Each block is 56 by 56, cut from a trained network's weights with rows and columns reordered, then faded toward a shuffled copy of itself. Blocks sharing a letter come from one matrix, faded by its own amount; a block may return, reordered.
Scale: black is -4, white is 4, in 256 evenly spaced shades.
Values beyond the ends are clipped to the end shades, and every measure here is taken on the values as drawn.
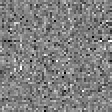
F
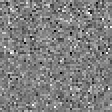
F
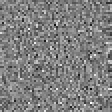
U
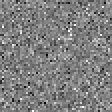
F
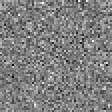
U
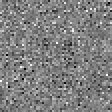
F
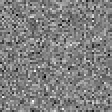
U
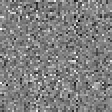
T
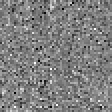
F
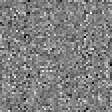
T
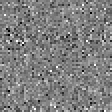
F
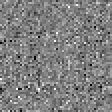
F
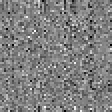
T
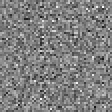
U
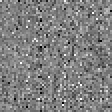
T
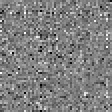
T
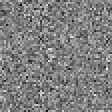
U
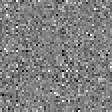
T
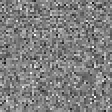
U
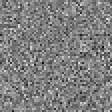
U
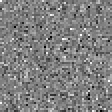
F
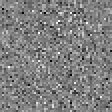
F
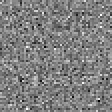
U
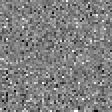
F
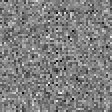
U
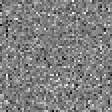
T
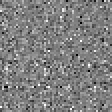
F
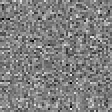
U
